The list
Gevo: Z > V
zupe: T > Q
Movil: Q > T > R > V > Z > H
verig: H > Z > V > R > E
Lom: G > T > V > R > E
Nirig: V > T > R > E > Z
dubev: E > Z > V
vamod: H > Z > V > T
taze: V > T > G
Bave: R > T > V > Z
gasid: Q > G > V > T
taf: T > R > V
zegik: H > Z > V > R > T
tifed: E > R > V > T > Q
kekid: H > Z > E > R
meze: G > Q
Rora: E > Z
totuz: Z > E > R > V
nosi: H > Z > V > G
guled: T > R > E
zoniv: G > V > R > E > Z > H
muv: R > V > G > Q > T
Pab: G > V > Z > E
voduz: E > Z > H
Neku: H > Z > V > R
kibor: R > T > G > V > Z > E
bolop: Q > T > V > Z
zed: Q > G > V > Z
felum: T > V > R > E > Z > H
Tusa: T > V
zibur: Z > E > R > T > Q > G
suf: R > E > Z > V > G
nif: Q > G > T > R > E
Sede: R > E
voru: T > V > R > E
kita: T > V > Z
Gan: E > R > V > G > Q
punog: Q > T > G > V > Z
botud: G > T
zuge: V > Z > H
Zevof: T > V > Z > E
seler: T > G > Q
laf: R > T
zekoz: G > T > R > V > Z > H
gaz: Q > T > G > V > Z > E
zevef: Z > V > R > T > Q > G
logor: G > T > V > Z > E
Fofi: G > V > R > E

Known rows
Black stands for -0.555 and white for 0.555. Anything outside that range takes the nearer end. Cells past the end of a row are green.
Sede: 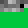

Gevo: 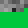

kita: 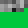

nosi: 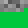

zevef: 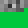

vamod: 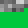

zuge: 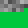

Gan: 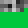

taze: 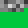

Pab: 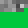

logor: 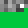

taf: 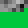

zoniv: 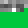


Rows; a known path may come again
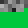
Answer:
zupe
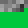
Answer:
Bave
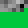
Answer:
taf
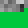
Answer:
zegik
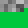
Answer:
zekoz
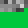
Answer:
Zevof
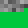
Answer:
zuge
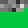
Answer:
seler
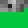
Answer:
tifed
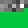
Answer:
punog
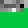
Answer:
kekid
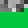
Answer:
Lom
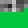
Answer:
Gan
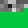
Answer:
nif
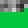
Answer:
Fofi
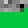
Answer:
Neku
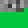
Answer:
zevef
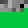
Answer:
laf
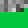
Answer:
kibor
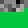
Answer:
meze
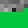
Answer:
Gevo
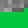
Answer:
dubev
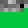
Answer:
Sede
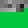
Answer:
totuz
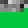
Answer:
guled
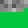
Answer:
voduz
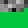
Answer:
Tusa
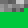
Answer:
vamod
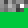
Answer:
logor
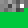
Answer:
gaz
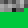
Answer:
kita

